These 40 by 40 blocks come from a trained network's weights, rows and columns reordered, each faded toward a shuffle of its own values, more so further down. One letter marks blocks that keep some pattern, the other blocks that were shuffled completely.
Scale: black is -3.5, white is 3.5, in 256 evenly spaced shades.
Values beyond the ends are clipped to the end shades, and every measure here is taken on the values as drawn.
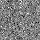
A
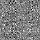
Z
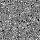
A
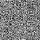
Z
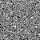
A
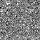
Z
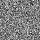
A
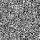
Z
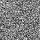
Z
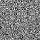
Z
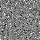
A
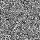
A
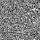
Z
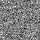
A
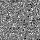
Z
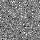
A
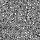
A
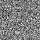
Z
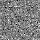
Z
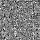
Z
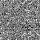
Z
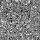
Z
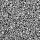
A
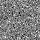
A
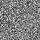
A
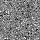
A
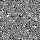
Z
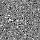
A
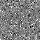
Z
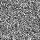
A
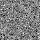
A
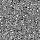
A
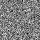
A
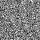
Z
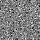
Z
